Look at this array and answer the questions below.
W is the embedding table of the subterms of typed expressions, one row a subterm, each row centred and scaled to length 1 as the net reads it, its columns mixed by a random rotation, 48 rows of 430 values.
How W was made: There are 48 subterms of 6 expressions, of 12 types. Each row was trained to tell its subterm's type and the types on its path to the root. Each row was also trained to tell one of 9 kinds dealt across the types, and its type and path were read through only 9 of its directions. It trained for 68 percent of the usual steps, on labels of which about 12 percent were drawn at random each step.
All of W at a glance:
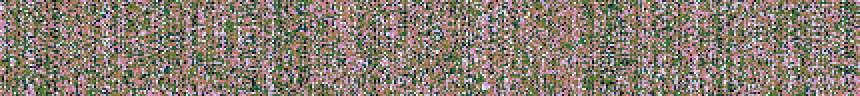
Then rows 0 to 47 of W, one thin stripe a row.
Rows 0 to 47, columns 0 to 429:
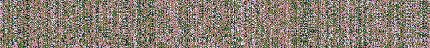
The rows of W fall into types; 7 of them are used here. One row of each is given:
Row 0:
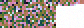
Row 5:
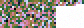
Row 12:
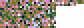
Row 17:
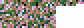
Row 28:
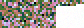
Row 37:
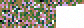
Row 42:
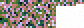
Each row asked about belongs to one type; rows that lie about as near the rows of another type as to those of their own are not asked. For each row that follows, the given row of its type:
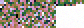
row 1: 17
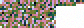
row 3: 17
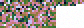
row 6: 28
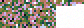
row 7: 0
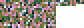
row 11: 42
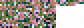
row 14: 0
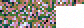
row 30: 5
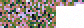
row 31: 5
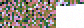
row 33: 0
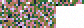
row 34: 17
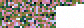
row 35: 28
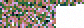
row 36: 17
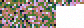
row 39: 0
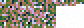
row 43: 42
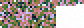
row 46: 5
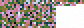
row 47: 12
